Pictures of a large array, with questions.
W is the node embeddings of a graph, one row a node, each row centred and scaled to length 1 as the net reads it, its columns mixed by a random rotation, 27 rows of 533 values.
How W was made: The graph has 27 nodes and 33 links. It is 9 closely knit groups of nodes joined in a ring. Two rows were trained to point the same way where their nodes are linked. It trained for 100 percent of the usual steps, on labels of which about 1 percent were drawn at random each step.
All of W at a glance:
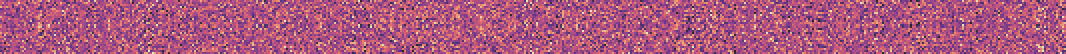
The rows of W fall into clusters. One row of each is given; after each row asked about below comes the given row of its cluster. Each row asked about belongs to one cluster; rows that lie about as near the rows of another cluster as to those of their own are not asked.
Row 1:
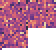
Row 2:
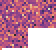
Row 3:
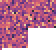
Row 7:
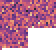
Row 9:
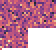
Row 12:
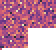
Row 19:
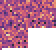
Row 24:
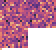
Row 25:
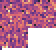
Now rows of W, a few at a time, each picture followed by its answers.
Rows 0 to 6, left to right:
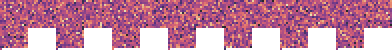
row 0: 12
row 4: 25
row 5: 7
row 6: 19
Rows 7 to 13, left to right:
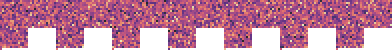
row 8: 3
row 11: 24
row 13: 12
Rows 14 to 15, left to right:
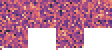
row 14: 9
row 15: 19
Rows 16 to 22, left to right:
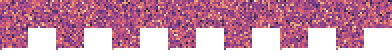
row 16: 3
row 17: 2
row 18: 7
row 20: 1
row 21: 24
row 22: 9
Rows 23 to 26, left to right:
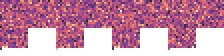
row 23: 25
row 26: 2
